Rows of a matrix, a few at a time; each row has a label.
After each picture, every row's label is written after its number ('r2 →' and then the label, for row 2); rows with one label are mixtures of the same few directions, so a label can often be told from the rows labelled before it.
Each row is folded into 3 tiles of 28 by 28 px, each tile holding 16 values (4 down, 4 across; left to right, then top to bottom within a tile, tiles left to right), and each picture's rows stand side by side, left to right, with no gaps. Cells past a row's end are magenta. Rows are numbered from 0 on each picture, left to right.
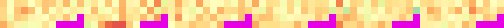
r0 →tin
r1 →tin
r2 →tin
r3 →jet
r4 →jet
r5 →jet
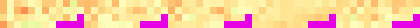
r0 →tin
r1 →tin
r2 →tin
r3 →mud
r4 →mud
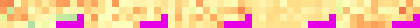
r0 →mud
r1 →tin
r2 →tin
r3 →tin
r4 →tin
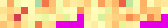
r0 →mud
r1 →mud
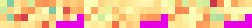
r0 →tin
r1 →mud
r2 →mud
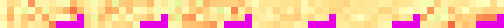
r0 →tin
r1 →tin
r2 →tin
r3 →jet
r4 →tin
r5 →mud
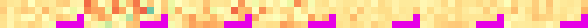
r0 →tin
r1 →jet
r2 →tin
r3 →mud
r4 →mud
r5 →tin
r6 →jet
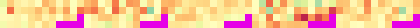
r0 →jet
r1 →jet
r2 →mud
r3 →mud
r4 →jet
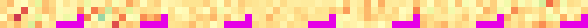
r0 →mud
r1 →mud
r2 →jet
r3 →mud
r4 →jet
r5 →jet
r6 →mud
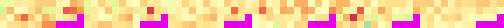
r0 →tin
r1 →jet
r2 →jet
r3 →jet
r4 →mud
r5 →mud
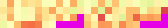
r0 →tin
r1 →mud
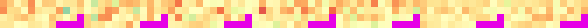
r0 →jet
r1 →tin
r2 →tin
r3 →jet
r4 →mud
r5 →tin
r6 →jet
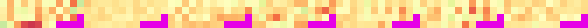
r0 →tin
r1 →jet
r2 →mud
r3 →tin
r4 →jet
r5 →jet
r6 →mud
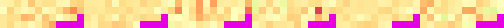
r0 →tin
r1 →tin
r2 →jet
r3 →jet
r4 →tin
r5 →tin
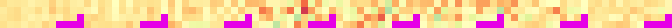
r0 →jet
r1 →jet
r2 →tin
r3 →jet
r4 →jet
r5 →mud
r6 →tin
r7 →tin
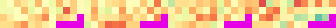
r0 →jet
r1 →tin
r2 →jet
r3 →mud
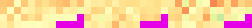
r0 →mud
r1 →mud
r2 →mud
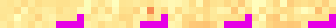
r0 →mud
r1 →jet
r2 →tin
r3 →tin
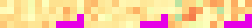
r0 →jet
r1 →tin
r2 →tin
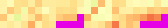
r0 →mud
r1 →mud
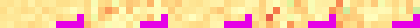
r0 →tin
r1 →tin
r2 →tin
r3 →mud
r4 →jet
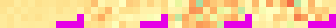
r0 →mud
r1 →mud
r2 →tin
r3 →mud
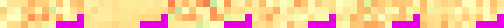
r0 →jet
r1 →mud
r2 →mud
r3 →mud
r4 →tin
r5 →jet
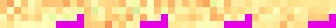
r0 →mud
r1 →jet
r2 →mud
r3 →mud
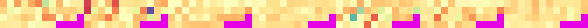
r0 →mud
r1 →jet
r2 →mud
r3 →tin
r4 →mud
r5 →mud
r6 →jet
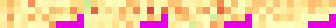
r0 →tin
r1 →jet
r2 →jet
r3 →mud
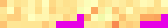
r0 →jet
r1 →mud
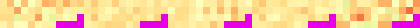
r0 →mud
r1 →tin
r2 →jet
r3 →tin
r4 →tin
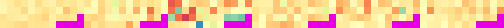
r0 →jet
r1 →jet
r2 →mud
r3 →tin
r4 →jet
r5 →jet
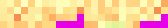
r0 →mud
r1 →tin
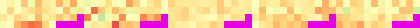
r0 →tin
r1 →mud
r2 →jet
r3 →tin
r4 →jet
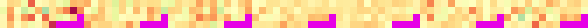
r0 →tin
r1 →jet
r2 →jet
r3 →mud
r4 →tin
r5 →tin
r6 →mud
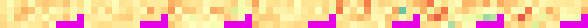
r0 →tin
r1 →jet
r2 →tin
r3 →jet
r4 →jet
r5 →mud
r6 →mud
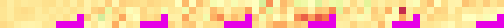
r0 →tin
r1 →mud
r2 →mud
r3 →mud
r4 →jet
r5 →mud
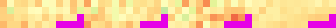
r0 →jet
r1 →jet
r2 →mud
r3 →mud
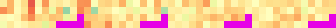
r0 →jet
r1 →jet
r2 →mud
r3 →jet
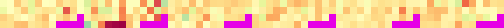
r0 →jet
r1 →tin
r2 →mud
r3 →tin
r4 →jet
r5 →mud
